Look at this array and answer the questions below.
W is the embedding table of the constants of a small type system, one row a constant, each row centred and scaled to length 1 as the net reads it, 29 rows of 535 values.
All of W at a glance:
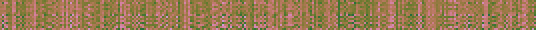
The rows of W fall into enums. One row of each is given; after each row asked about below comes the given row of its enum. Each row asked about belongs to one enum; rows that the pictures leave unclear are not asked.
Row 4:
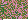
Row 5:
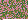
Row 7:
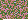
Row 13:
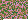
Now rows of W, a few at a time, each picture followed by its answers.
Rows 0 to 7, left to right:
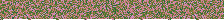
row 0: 13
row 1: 7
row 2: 7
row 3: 5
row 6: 13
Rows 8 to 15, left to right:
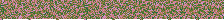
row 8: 4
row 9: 5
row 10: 7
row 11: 4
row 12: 7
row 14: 13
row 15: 13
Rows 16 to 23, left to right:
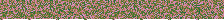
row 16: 5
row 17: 5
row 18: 13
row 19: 7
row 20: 5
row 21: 7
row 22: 13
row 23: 4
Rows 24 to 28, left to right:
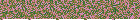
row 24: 5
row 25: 5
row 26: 7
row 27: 7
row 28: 4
